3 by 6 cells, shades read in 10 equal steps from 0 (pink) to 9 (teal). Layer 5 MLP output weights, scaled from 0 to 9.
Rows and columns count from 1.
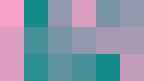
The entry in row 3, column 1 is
1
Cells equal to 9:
2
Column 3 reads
4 5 6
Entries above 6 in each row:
1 1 3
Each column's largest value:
1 9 6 7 9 4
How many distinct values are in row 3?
6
